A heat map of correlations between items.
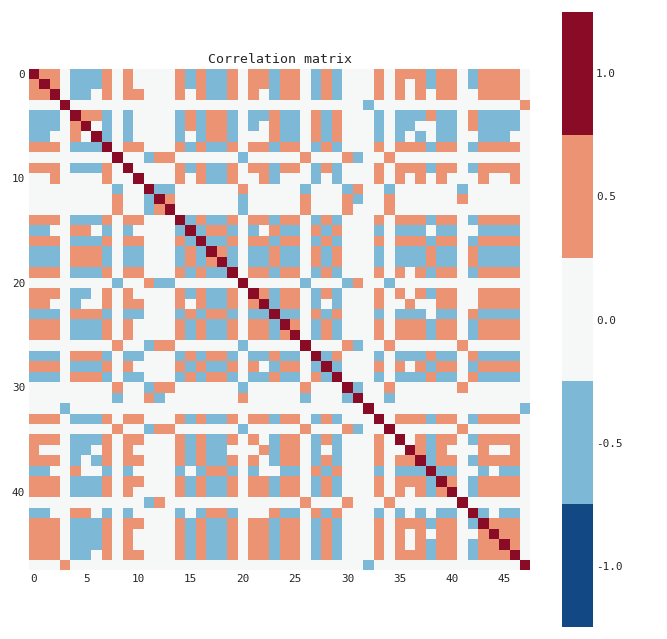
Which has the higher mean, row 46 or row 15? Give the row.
46
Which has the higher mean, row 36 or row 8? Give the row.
36
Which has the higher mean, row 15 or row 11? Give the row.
11
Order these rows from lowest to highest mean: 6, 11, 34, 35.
6, 11, 34, 35
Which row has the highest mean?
2
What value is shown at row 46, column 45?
0.5
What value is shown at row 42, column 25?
-0.5
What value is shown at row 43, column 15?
-0.5
